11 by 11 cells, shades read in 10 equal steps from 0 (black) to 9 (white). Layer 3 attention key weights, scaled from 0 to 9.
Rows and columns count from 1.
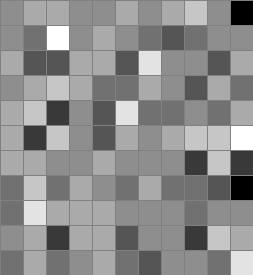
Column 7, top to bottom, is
5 4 8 6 4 5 5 6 5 5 3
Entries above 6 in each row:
1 1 1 1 2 4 1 1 1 1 1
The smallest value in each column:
4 2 2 5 3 3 3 3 2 3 0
